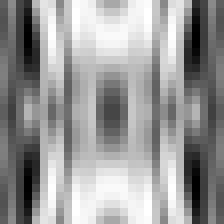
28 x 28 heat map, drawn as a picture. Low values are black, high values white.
Its left and right halves mirror each other, and so do its top and bottom. The grain runs up and down. On average the colour sits 60% of the way up the scale. No overall slope runs across the table.
